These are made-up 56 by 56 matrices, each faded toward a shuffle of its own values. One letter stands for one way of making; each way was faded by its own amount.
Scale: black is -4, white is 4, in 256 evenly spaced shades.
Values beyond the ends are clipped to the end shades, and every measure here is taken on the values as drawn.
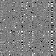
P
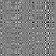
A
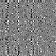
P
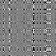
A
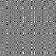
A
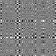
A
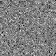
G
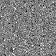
G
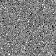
G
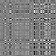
A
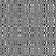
A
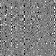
P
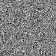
G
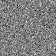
G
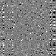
P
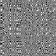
P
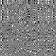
P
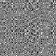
P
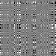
A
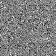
G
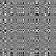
A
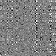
P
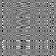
A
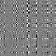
A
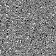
G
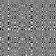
A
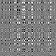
A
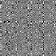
P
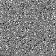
G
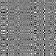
A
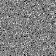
G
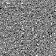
G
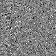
G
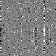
P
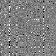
P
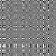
A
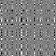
A
